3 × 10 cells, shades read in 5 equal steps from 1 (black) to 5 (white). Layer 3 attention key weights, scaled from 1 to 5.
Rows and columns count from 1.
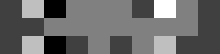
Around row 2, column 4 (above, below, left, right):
3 2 3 3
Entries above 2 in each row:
6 7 4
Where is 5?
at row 1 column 8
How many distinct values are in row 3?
4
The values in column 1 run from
2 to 2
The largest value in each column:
2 4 3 3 3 3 3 5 3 2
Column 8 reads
5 3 4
